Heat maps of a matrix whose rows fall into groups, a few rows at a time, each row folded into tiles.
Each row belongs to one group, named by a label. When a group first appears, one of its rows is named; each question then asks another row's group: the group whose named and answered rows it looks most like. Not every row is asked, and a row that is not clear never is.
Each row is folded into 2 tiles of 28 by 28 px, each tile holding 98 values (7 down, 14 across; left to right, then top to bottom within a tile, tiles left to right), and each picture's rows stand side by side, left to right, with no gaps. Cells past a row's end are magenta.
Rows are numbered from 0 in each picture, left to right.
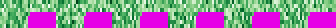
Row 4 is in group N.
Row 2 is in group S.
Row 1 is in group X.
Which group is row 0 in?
S
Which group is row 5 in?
S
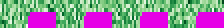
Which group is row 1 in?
S
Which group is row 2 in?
S
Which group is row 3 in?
X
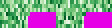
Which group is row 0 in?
S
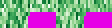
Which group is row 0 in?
S
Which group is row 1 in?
N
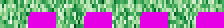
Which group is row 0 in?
N
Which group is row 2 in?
X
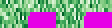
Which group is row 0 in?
N
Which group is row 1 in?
S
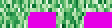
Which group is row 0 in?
S
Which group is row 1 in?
S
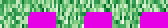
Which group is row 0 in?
X
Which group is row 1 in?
N
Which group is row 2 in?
N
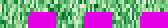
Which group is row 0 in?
N
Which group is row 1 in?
X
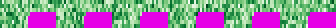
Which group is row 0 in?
S
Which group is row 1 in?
N
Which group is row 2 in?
X
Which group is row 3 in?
X
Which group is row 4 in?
X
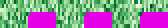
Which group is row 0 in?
N
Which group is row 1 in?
N
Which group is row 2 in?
X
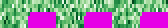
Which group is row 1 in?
N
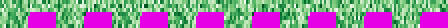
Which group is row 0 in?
S
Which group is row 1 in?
X
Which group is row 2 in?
S
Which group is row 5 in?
X
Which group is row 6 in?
N
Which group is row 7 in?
N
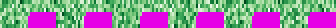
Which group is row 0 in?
X
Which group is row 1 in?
S
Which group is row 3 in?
S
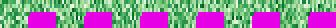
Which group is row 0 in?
X
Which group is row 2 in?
S
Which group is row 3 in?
S
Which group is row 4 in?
N
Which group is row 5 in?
X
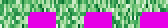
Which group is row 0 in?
X
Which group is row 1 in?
X
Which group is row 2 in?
N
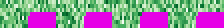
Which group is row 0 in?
N
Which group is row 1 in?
S
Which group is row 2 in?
N
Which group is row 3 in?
S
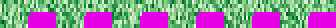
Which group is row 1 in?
S
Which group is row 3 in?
N
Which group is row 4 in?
N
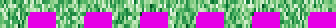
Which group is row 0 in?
S
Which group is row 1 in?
X
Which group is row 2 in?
X
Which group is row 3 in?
S
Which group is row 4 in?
X
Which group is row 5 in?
S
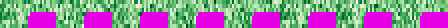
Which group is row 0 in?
X
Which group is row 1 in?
N
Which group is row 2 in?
X
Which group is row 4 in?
N
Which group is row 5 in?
X
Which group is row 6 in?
X
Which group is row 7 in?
S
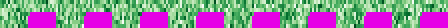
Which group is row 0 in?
N
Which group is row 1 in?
N
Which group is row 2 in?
N
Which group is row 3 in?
N
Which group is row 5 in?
X
